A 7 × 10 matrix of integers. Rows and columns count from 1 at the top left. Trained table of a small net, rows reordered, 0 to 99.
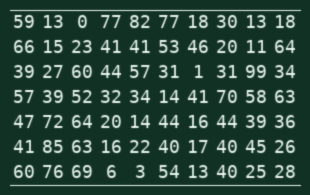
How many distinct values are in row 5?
9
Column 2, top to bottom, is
13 15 27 39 72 85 76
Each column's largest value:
66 85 69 77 82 77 46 70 99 64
